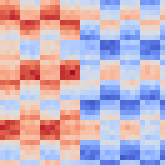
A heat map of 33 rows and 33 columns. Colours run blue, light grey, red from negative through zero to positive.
On average the colour sits 50% of the way up the scale. The halves do not mirror each other. Stripes running across repeat 3 times from top to bottom. The left part is higher, up to a seam about 50% of the way across.
